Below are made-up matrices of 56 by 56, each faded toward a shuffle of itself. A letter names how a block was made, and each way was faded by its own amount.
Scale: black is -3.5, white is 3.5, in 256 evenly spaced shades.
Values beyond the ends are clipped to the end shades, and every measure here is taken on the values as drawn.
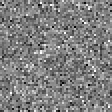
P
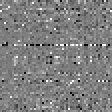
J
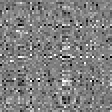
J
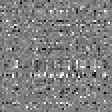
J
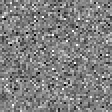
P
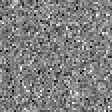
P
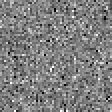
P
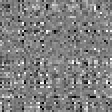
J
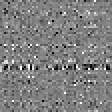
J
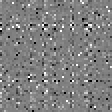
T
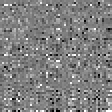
J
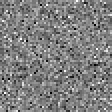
P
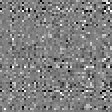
J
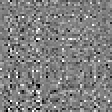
J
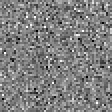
P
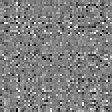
J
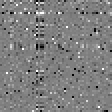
T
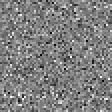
P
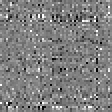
J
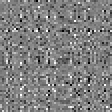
J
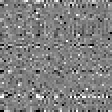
J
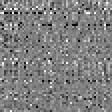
J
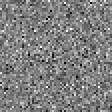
P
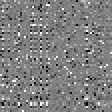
T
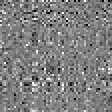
J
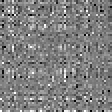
J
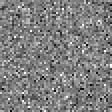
P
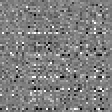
J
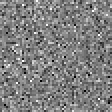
P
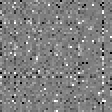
T
